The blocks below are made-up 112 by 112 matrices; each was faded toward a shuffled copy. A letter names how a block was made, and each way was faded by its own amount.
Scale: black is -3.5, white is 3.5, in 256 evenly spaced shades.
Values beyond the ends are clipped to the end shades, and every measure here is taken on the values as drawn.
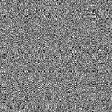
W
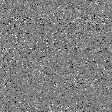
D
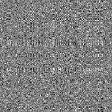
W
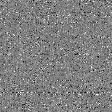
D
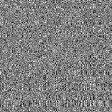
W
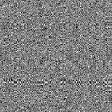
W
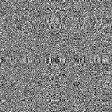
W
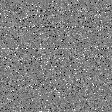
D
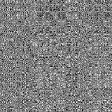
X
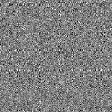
W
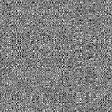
X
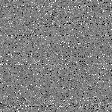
D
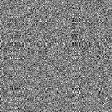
W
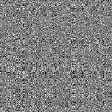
X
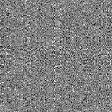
X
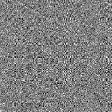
W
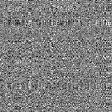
X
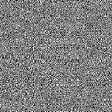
W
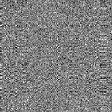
W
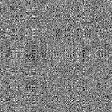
W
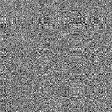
W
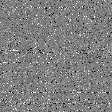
D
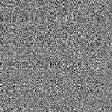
X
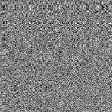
W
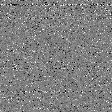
D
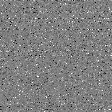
D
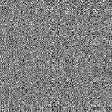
X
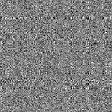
W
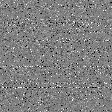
D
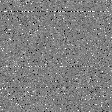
D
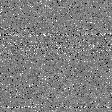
D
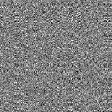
W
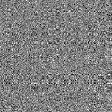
W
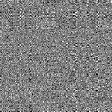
W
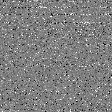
D
